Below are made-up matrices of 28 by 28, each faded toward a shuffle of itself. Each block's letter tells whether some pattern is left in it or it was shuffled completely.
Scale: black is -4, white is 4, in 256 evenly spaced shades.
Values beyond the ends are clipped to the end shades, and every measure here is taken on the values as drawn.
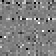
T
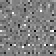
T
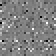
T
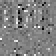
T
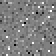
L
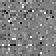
T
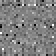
T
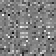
T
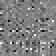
T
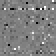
T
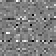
T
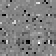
T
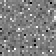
L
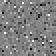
L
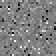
L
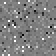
L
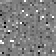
L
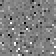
L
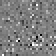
T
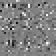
T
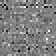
T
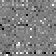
T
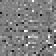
T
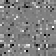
T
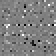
T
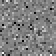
L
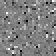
L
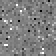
L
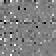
T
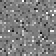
L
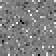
L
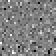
L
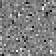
L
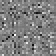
T
